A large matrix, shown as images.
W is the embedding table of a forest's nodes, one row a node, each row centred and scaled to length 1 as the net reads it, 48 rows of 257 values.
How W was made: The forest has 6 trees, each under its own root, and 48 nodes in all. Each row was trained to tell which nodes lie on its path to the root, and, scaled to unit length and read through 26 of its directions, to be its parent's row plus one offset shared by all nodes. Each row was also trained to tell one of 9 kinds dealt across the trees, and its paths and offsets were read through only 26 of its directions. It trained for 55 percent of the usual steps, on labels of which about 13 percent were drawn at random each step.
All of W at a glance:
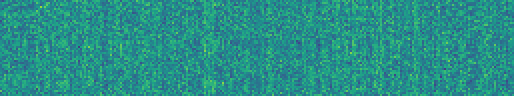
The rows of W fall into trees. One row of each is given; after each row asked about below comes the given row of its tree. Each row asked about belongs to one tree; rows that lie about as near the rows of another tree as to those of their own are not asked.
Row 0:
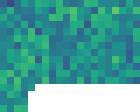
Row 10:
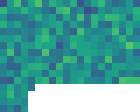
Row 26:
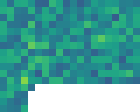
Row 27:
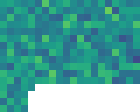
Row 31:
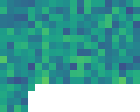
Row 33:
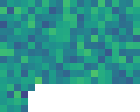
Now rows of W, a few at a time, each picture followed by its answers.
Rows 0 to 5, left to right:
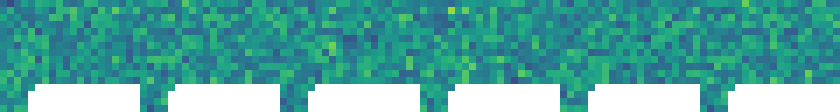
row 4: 0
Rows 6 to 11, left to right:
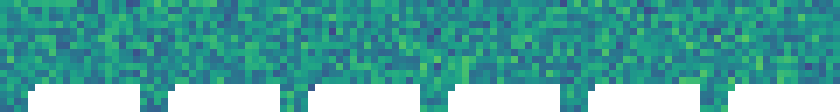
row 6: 27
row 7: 33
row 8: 10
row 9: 0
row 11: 0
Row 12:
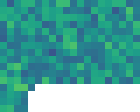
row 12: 33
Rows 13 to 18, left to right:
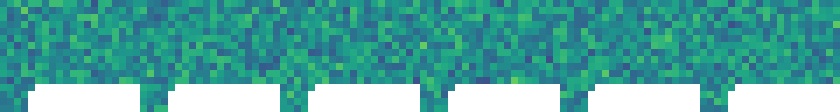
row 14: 31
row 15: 0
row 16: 33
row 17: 26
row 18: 10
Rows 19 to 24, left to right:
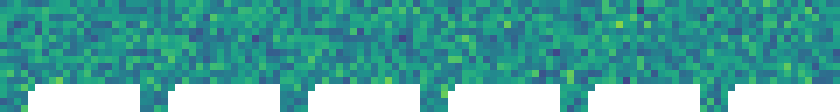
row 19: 26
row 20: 27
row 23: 27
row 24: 27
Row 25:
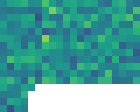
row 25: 27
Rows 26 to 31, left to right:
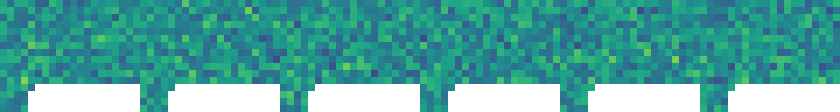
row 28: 27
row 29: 33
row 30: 0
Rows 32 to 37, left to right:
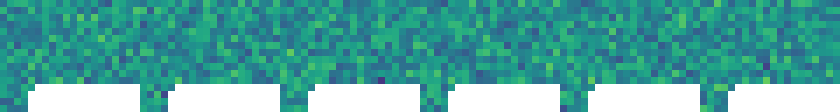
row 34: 0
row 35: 33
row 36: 27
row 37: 0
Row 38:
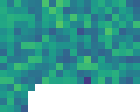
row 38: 27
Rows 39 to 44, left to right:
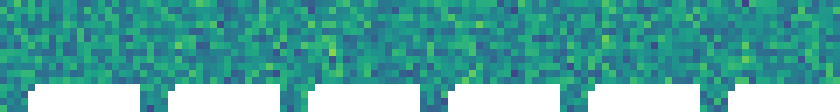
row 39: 26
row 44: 0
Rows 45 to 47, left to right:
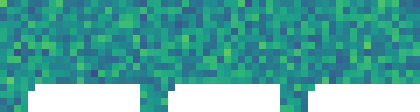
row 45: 27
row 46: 10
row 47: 31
